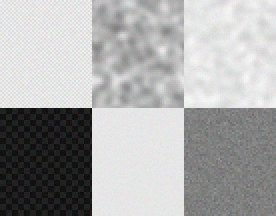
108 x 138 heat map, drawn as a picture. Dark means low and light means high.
The table splits into 2 rows of 3 panels. Panel 1,1: very high, checkered, faint in contrast. Panel 1,2: high, blotchy. Panel 1,3: very high, blotchy, faint in contrast. Panel 2,1: very low, checkered, faint in contrast. Panel 2,2: very high, flat. Panel 2,3: middling, fine-grained, faint in contrast.
